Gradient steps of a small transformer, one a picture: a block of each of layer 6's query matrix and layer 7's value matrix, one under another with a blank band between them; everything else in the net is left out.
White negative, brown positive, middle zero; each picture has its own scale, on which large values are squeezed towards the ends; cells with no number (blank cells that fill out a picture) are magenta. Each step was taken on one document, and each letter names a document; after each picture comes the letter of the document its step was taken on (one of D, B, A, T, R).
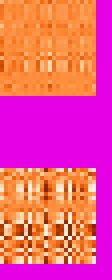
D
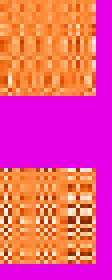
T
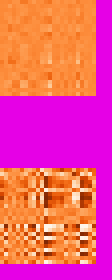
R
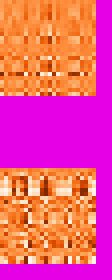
D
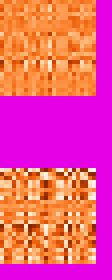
D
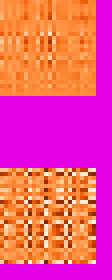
D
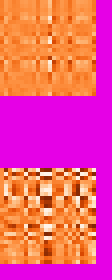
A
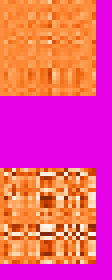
A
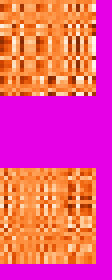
T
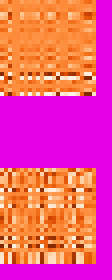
T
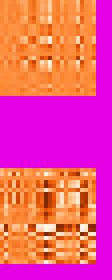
R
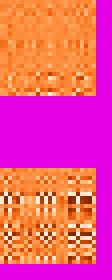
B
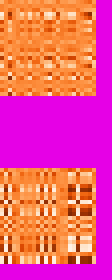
T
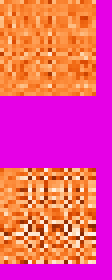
D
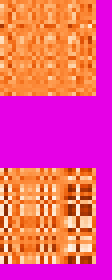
T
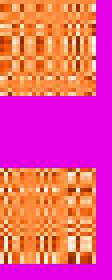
T
